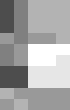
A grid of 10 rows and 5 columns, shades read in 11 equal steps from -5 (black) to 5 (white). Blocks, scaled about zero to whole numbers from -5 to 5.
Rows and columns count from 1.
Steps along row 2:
up up same same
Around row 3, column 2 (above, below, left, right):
0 0 -2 2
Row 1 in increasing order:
-2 0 2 2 2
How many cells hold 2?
12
